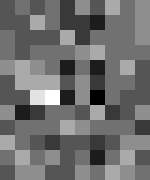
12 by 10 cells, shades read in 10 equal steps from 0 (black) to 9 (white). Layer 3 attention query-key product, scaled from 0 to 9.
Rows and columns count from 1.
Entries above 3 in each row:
6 5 6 9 7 6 4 5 8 4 7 7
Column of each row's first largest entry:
8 3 5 7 2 2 4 7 5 1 2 8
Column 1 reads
3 3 4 4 5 3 3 5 3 6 4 3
